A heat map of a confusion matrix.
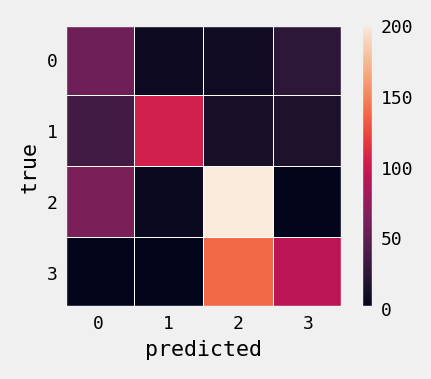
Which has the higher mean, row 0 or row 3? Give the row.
3
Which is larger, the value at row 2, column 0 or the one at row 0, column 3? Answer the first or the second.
the first
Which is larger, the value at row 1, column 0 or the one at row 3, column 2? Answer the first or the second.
the second
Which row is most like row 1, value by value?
0
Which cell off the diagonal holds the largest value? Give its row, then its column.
3, 2
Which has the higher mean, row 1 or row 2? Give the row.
2
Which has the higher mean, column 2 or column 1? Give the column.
2
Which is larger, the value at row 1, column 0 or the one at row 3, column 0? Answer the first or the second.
the first
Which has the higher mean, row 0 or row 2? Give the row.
2
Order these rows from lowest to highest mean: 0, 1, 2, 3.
0, 1, 3, 2
